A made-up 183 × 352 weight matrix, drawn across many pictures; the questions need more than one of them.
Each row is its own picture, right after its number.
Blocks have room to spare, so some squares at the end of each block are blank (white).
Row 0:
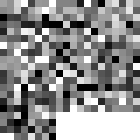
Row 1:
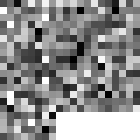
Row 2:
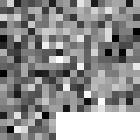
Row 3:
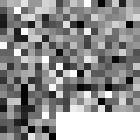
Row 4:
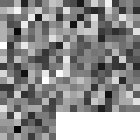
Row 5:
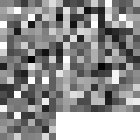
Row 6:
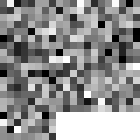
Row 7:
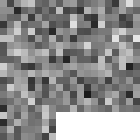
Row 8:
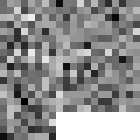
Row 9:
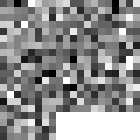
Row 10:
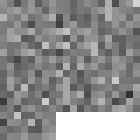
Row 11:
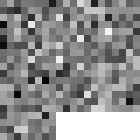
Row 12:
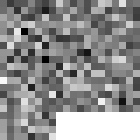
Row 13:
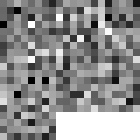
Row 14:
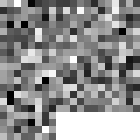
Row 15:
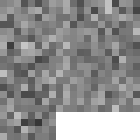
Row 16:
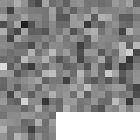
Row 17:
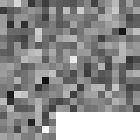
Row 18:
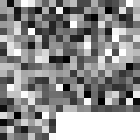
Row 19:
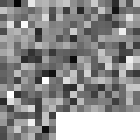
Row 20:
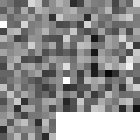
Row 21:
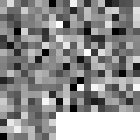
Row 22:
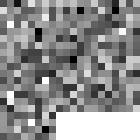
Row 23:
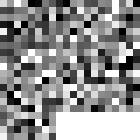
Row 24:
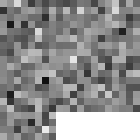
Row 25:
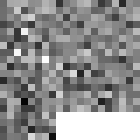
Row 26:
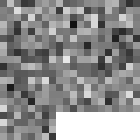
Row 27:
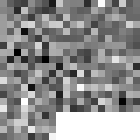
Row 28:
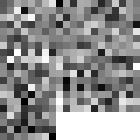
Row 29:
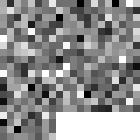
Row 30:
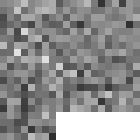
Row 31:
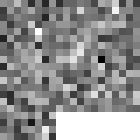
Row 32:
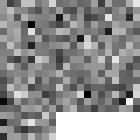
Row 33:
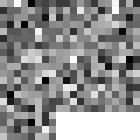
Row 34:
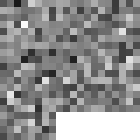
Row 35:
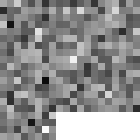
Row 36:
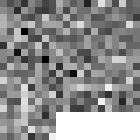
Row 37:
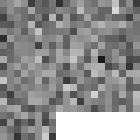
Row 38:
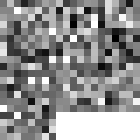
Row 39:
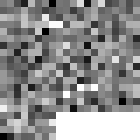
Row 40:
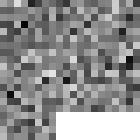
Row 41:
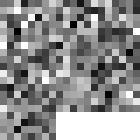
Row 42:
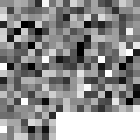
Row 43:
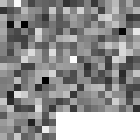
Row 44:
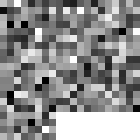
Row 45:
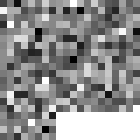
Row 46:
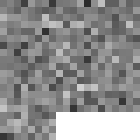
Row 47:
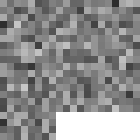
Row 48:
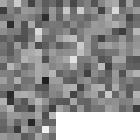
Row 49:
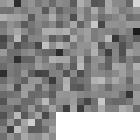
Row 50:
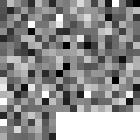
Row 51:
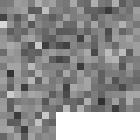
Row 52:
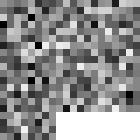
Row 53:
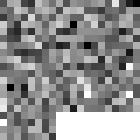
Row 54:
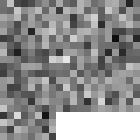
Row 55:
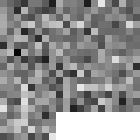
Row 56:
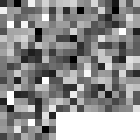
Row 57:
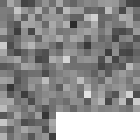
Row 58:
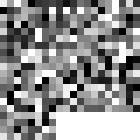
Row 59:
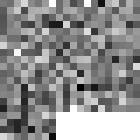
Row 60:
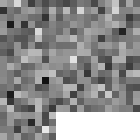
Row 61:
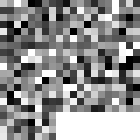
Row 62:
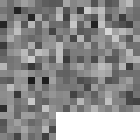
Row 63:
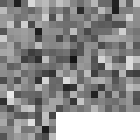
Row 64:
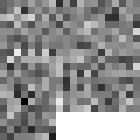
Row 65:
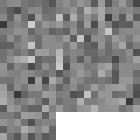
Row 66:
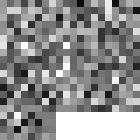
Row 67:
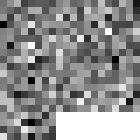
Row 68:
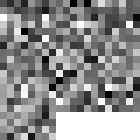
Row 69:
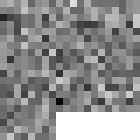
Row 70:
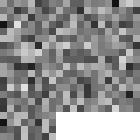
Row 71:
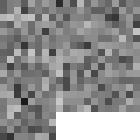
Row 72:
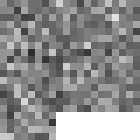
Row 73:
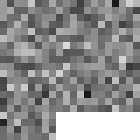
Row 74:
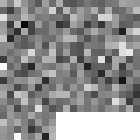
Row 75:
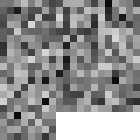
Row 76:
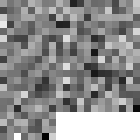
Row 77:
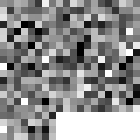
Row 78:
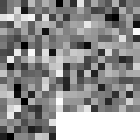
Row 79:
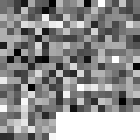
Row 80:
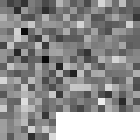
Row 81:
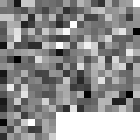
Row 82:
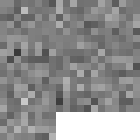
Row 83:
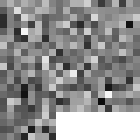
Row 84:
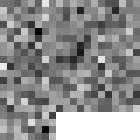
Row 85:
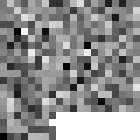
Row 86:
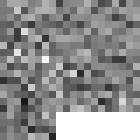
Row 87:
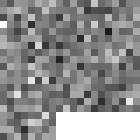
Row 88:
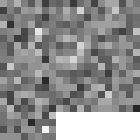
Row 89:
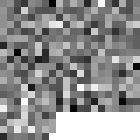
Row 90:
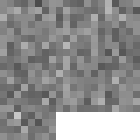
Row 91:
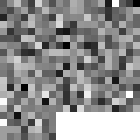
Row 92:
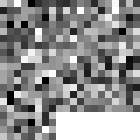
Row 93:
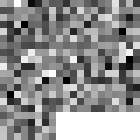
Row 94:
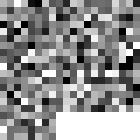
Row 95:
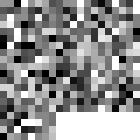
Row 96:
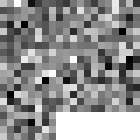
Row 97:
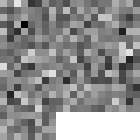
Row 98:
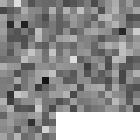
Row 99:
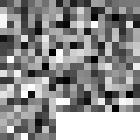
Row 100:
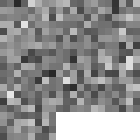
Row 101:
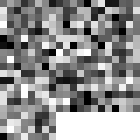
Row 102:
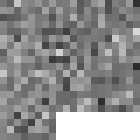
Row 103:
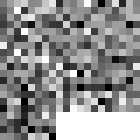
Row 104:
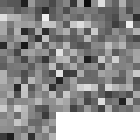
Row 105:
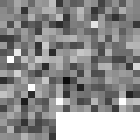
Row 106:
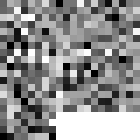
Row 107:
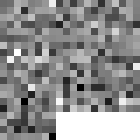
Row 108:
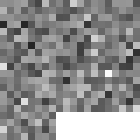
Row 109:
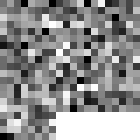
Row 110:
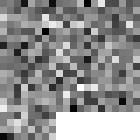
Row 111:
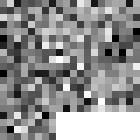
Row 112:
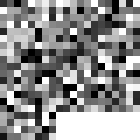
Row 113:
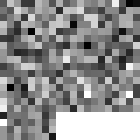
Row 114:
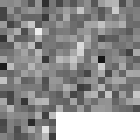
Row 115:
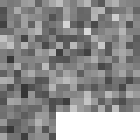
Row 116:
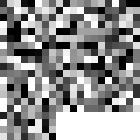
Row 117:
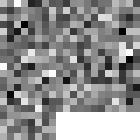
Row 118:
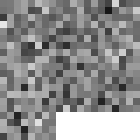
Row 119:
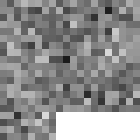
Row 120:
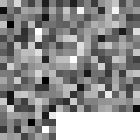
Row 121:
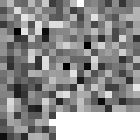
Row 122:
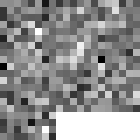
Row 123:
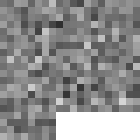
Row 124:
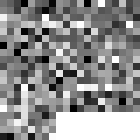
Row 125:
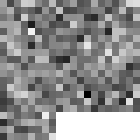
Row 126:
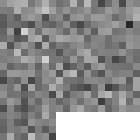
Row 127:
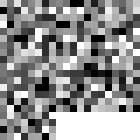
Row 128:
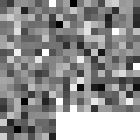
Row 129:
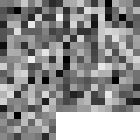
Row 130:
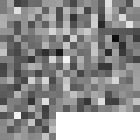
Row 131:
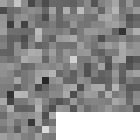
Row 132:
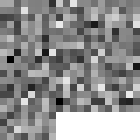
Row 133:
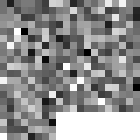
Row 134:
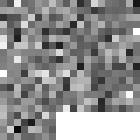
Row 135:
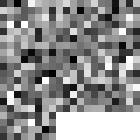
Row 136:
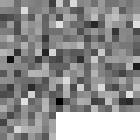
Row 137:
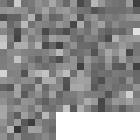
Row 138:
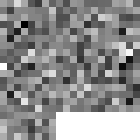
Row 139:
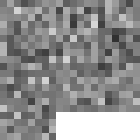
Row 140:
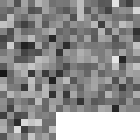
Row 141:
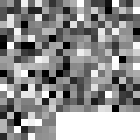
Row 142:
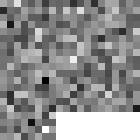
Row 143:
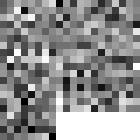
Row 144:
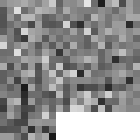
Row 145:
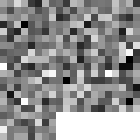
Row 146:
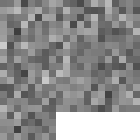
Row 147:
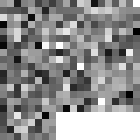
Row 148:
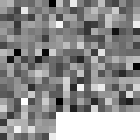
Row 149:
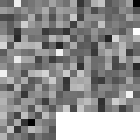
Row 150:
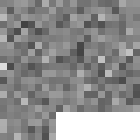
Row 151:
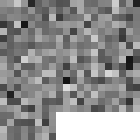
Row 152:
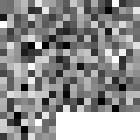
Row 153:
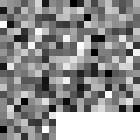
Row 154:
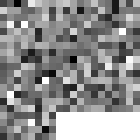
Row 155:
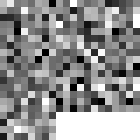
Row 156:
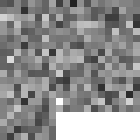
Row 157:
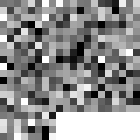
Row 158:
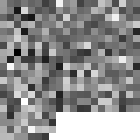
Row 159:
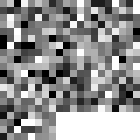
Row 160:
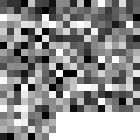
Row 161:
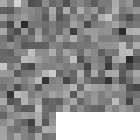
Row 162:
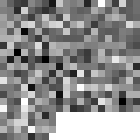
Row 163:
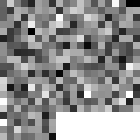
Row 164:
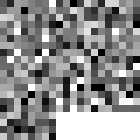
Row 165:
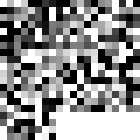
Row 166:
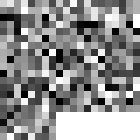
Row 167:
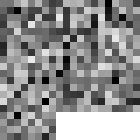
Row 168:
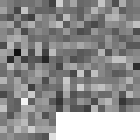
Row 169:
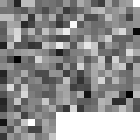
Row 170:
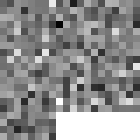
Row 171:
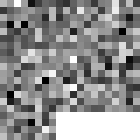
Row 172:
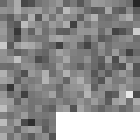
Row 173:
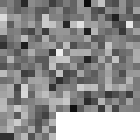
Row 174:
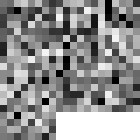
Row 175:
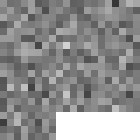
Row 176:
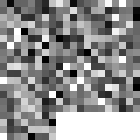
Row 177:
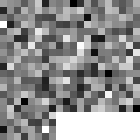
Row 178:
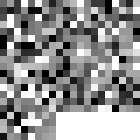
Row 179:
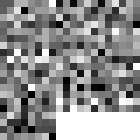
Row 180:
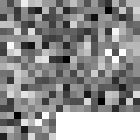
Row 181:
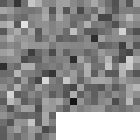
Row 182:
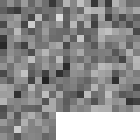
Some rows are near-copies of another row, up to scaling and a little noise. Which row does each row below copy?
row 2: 111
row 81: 169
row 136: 132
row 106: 8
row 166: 69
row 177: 153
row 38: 139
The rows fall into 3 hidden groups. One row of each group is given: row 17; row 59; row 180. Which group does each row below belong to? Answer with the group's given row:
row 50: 180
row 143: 59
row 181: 17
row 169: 180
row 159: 180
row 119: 180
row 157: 17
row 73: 180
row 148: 59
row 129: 180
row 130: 180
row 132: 59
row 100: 17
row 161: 17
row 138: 17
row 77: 17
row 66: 180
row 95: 180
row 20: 17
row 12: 59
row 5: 180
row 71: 59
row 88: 17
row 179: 59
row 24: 17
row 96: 17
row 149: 180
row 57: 180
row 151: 17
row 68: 59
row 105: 59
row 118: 180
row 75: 180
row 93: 17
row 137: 180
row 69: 59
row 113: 180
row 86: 59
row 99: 59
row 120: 17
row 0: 59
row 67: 180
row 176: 59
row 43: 17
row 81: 180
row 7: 180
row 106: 59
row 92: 17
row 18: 180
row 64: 59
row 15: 180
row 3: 59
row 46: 59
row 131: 17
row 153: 17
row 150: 17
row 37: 17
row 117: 17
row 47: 180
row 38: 180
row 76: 17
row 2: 180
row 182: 180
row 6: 180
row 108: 17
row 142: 17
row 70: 180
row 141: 180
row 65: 180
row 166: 59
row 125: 180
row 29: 180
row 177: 17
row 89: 59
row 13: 180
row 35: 17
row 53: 180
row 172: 180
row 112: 17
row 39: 59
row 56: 17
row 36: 59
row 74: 17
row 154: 17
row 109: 59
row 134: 180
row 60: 17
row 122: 17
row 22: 17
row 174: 180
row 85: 59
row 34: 17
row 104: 59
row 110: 59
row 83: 59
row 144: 59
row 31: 17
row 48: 17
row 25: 59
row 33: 17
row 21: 59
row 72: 59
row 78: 59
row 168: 59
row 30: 59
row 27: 59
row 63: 17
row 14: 17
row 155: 59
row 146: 180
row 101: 59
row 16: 17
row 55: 59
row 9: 17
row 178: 180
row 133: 59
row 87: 180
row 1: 17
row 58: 17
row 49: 180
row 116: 180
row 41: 180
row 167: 180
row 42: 17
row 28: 59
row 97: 17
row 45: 17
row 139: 180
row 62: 180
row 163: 180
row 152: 180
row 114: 17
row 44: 17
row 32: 180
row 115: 59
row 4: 180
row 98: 17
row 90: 180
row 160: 59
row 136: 59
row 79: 59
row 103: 59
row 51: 180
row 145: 17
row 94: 17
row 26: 180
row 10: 180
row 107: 59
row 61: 17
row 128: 59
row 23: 17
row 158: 59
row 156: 59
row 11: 180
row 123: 59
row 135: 17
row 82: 59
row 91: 180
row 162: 59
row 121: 59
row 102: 180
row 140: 180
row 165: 17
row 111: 180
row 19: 17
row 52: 180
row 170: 59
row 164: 59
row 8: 59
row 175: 180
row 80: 59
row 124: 59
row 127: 17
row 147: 180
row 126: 59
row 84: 17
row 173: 59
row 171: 17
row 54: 180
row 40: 17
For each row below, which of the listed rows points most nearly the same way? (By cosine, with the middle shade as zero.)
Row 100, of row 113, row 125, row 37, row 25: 125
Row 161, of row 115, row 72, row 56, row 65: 65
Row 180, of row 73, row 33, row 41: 73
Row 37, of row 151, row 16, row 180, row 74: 151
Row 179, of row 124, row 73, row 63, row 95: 95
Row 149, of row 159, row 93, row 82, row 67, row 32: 67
